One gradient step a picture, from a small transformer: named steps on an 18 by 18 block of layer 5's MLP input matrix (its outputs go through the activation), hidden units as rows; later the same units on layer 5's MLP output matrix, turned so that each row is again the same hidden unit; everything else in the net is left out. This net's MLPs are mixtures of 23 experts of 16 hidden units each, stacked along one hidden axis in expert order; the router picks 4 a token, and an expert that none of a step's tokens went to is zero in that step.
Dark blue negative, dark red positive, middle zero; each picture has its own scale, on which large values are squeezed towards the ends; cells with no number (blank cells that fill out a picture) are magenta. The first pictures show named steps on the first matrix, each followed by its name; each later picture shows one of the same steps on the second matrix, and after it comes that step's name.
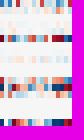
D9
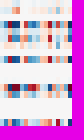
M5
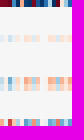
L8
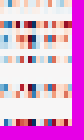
M5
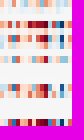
M5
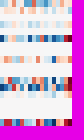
D9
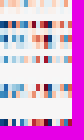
M5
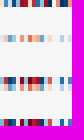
L8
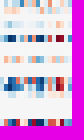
D9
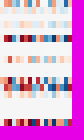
D9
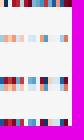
L8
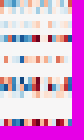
D9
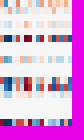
D9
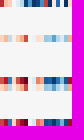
L8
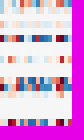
D9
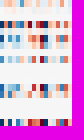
M5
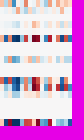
D9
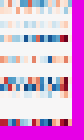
D9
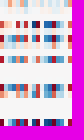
M5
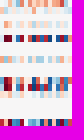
D9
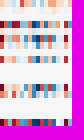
M5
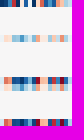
L8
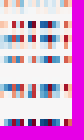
M5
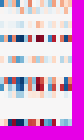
D9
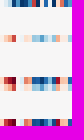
L8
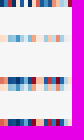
L8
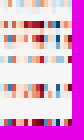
M5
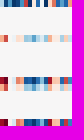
L8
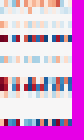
D9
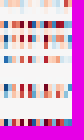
M5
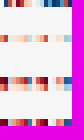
L8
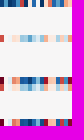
L8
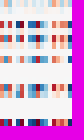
M5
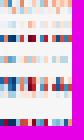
D9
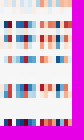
M5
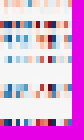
M5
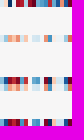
L8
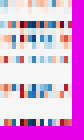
M5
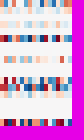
D9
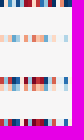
L8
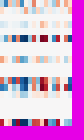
D9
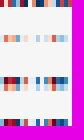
L8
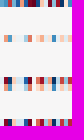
L8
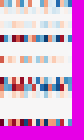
D9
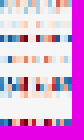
D9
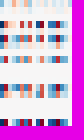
M5
